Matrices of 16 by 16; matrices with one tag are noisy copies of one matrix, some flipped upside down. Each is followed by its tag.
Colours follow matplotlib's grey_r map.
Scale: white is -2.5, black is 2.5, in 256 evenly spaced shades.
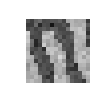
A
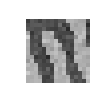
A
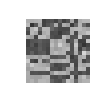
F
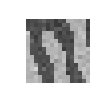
A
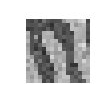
A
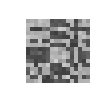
F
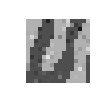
A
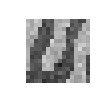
A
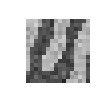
A
